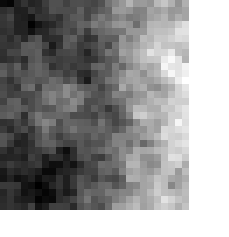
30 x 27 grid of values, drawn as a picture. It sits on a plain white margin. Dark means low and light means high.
There is an overall slope up to the right. There are no regular stripes. The field is mottled with small blotches. The bottom left is the ninth with the lowest average.
